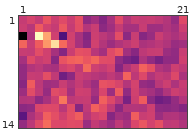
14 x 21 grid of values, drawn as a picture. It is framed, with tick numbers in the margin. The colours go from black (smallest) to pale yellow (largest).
The ninth with the highest average is the top left. The halves do not mirror each other. A few values lie far out on both sides of the bulk. The top left is the roughest part. In the top left lies a patch that is rougher than the rest. Overall the values sit about 50% of the way up the scale.
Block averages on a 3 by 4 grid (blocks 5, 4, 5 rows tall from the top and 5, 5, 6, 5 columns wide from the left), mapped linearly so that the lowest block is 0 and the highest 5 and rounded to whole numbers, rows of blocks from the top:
5211
1321
2320
